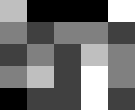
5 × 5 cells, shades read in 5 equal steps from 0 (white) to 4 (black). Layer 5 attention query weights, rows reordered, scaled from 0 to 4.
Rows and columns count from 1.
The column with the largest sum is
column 3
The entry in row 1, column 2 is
4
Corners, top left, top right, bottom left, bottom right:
1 0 4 3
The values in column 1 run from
1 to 4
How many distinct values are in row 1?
3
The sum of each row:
13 12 11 8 13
